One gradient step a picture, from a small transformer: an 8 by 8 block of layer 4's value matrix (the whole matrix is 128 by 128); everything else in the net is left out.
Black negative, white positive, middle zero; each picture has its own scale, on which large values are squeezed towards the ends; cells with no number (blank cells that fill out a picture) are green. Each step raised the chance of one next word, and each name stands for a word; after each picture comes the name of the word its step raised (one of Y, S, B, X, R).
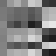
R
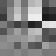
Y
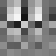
Y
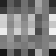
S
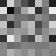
R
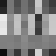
S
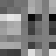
S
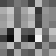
R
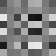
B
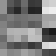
R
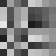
R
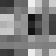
S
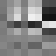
Y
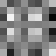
Y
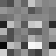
B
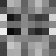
S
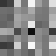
B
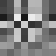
Y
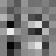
B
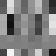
S
